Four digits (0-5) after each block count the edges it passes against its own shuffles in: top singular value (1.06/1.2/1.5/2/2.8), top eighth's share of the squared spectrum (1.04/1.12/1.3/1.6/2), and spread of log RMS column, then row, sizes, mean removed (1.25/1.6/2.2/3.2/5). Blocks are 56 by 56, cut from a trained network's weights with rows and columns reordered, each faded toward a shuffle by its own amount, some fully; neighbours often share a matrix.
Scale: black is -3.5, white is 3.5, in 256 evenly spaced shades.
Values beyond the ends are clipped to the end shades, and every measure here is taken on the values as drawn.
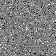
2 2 0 0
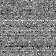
3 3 0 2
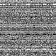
4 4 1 3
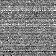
4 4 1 2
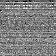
4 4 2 2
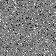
0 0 0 0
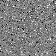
2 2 0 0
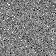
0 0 0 0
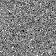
1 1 0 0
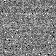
1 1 0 0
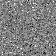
1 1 0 1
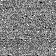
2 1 0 0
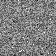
0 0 0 0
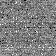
2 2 0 1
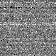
3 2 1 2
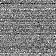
3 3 0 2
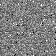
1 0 0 0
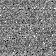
2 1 0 0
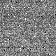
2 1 0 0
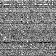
4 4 0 2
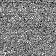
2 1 0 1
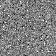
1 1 0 0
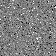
0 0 0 0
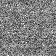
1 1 0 0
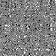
3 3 1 2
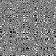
4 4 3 3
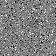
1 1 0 0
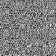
3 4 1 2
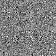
2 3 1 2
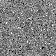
0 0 0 0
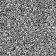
2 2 0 1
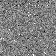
0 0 0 0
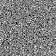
2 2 0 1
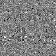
2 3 0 2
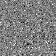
2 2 0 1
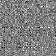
3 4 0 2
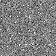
1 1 0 1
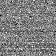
2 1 0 0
